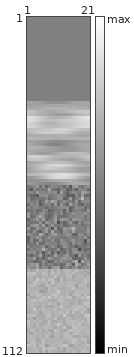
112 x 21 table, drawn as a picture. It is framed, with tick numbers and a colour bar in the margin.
It is made of 4 by 1 panels. Panel 1,1: middling, flat. Panel 2,1: high, streaked across. Panel 3,1: middling, fine-grained. Panel 4,1: high, fine-grained, faint in contrast.
